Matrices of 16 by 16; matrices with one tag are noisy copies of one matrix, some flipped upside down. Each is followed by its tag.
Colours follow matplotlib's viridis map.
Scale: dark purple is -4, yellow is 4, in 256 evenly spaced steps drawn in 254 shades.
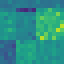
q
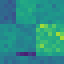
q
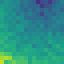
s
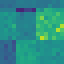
q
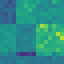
q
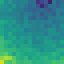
s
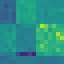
q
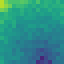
s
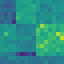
q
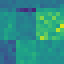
q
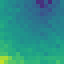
s
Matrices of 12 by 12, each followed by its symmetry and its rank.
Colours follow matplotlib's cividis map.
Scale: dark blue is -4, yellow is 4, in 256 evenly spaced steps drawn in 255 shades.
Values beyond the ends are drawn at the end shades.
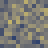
neither, full rank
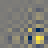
symmetric, rank one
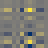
neither, rank one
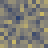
symmetric, full rank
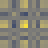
symmetric, rank one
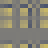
neither, rank one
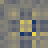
symmetric, rank two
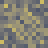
symmetric, full rank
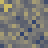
symmetric, full rank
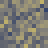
neither, full rank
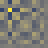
symmetric, rank two
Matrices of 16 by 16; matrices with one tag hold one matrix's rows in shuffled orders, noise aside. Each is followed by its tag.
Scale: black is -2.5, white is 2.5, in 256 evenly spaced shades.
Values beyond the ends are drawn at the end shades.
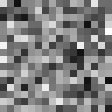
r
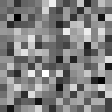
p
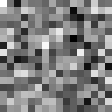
r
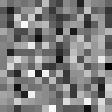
p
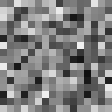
r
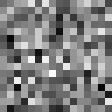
p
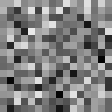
p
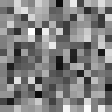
p
